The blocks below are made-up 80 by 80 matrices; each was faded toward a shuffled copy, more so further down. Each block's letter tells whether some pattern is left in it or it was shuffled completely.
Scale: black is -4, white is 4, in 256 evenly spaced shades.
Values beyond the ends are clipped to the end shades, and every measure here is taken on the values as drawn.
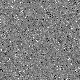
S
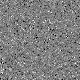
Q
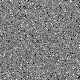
S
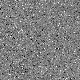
S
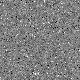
S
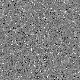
Q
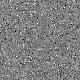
Q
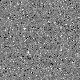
Q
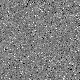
S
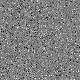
S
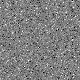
S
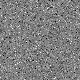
Q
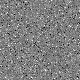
S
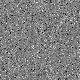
Q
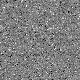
Q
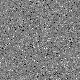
Q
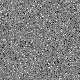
Q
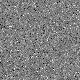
S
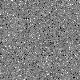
Q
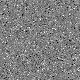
S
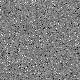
S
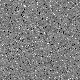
S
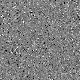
Q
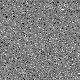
Q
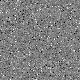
Q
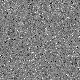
Q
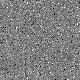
Q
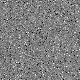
Q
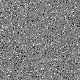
Q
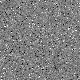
S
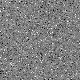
S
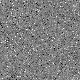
Q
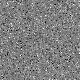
S
